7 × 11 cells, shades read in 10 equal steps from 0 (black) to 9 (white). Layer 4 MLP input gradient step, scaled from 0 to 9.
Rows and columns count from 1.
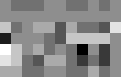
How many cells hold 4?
20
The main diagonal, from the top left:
5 5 5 5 4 6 4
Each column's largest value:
9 7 5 6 6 6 7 7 7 7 8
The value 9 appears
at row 5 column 1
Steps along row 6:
down down down up same down down up down up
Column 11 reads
5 5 8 5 5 5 5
